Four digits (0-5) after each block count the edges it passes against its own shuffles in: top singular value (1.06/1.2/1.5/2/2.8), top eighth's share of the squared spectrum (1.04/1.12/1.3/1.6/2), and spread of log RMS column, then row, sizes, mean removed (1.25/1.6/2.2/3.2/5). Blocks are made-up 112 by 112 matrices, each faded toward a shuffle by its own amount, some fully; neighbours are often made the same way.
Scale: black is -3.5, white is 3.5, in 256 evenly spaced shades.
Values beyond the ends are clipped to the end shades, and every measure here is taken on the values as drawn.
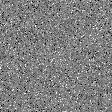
1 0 0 0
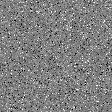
1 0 0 0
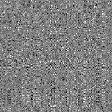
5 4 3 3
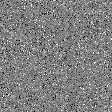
2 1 0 0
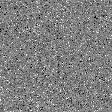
2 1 0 0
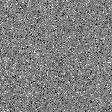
2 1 0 0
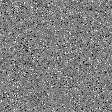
1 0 0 0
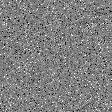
1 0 0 0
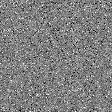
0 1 0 2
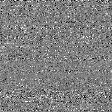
1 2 0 4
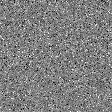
0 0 0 1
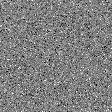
0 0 0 0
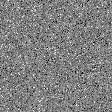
0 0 0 0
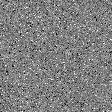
0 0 0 0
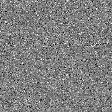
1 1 0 2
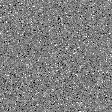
0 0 0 0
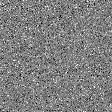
0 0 0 1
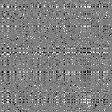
5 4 3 3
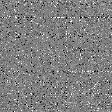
2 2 2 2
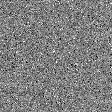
2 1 0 0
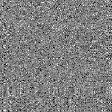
4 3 2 2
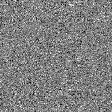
3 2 1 1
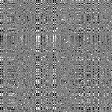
5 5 4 3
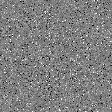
3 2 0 1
